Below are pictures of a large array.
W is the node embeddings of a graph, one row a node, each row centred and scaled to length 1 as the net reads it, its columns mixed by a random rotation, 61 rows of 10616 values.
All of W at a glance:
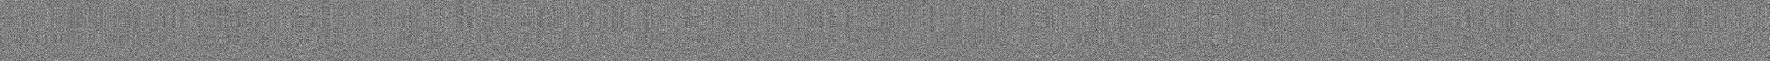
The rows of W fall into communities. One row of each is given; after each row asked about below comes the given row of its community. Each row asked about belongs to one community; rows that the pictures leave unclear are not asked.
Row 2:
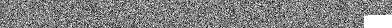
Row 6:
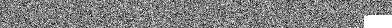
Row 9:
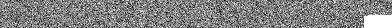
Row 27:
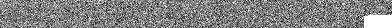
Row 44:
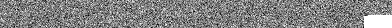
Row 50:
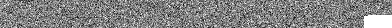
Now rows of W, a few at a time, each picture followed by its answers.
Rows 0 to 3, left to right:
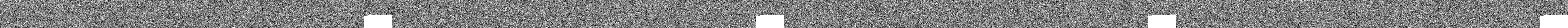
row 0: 27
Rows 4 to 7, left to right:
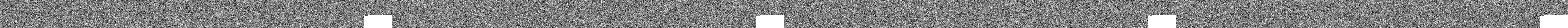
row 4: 50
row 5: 27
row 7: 50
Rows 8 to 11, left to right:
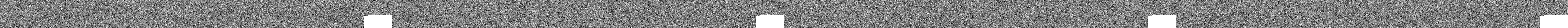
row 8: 44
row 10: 27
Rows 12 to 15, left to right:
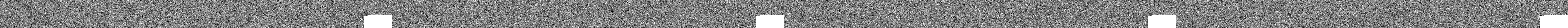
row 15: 44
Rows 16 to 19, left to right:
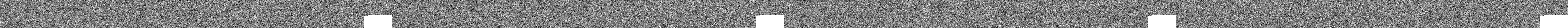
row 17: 6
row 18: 50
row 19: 9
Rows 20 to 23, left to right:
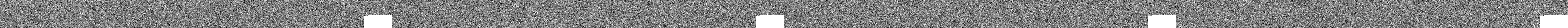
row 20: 27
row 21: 6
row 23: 9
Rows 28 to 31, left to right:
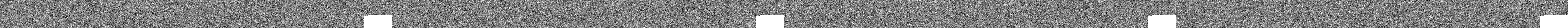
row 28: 2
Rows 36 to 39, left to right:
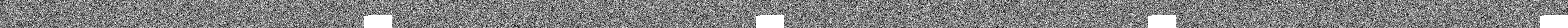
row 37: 44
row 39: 6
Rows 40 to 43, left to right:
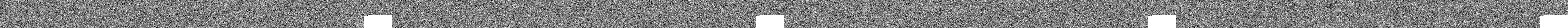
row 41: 6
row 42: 44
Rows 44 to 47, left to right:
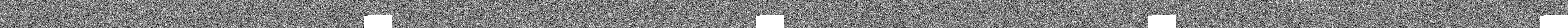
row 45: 50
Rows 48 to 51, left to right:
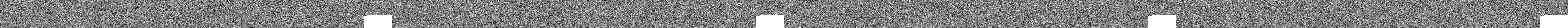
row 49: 9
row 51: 27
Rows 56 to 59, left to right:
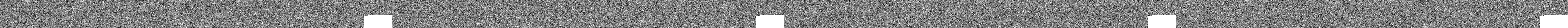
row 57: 50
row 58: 44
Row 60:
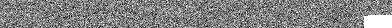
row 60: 44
